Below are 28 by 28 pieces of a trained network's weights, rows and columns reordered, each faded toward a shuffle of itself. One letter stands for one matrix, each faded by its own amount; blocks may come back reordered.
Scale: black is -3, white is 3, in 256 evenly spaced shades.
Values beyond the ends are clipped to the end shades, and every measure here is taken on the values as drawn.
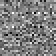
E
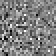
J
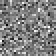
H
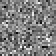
H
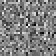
E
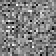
J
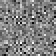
J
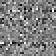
E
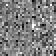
J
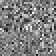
E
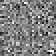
E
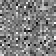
J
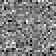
J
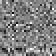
E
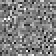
J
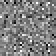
J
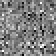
J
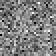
H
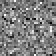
J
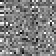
J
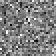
H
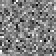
H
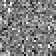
H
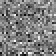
E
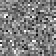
H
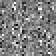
J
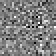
E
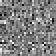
J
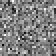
H
